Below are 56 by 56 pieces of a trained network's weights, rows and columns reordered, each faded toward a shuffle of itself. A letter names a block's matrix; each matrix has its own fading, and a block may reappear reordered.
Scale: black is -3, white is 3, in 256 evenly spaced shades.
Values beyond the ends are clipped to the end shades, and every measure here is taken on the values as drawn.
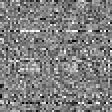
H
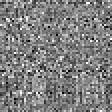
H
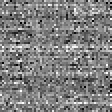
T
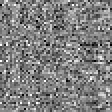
H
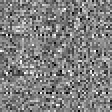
H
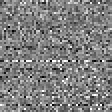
H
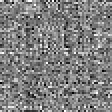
H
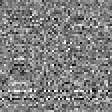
H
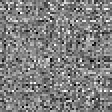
H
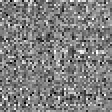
H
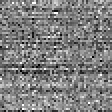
T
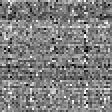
T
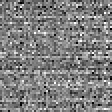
T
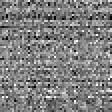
T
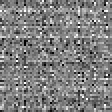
T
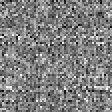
H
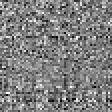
H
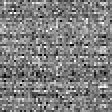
T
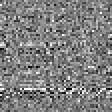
H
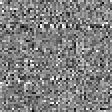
H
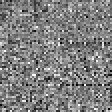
H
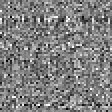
H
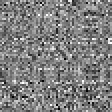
H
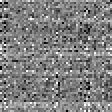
T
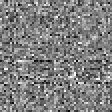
H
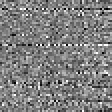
H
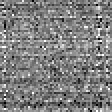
T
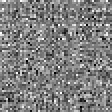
H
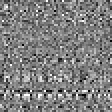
H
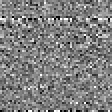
H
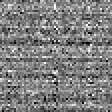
T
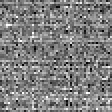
T
